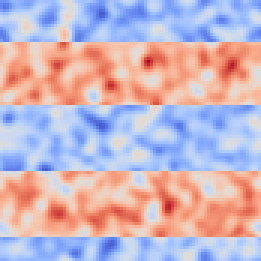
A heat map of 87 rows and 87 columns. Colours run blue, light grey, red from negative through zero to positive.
Slope: none. Lone odd cells: none. Stripes: horizontal, repeating 2 times.
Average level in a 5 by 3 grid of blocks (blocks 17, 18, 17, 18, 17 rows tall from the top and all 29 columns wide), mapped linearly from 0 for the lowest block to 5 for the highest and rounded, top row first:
101 | 555 | 000 | 333 | 233
